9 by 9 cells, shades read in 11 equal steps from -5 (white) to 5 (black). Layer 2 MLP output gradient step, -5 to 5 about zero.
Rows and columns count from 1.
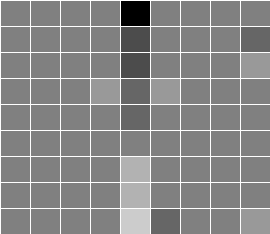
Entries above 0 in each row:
1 2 1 1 1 0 0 0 1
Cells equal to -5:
0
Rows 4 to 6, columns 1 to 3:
0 0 0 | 0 0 0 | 0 0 0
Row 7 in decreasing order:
0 0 0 0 0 0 0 0 -2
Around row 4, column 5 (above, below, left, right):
2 1 -1 -1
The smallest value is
-3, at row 9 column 5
